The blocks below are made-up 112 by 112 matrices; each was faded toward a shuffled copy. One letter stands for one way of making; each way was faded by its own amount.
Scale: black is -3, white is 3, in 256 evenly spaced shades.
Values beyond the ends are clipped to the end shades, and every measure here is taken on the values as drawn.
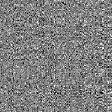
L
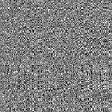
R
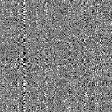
L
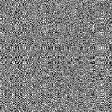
R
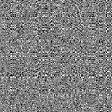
R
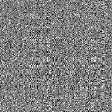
L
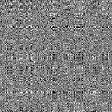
R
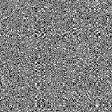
L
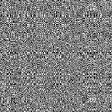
R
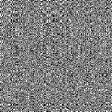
R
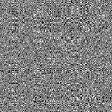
R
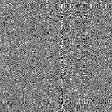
L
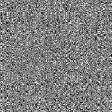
L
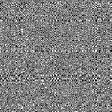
R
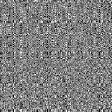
R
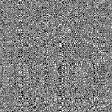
L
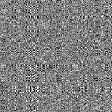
R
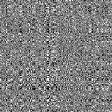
R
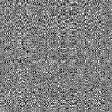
R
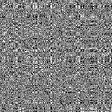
R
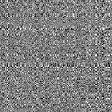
R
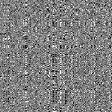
L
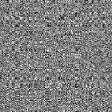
R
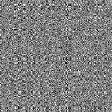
R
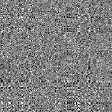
L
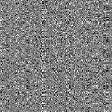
L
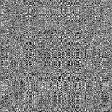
R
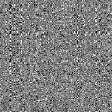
L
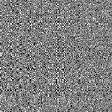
L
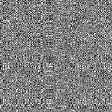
R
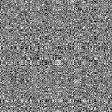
R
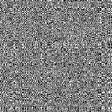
R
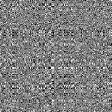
R
